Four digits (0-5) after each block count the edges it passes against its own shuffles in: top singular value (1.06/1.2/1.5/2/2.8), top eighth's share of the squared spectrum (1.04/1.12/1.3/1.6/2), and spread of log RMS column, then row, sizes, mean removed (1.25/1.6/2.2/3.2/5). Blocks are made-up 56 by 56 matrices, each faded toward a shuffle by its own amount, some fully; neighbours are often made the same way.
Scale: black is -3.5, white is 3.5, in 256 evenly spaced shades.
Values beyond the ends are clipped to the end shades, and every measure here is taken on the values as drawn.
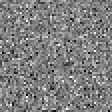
2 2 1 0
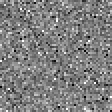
1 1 0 0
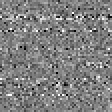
1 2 0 3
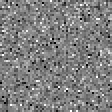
0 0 0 0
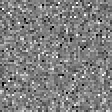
0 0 0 0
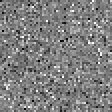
0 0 0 0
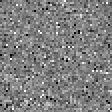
0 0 0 1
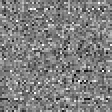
1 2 0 2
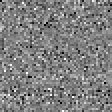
1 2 0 2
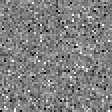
0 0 0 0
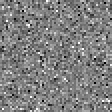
0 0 0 0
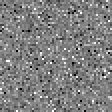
0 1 0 0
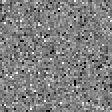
0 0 0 0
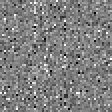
1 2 2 0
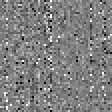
2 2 3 0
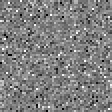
1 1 0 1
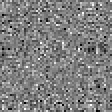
3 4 2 2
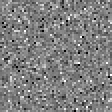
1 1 0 0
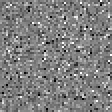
1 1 1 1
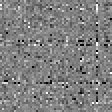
2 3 2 2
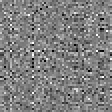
4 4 2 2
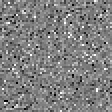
1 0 0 0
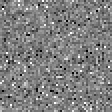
1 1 0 0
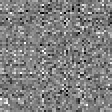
4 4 2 2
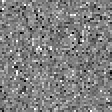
2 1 0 0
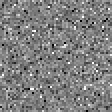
2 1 0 0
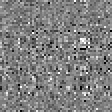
4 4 2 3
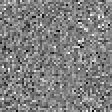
1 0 1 0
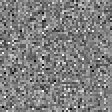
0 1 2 0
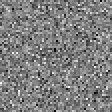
1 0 0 0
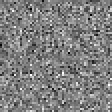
3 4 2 2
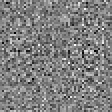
4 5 2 2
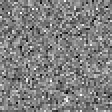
1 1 0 0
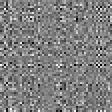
4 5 3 3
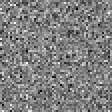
3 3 1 2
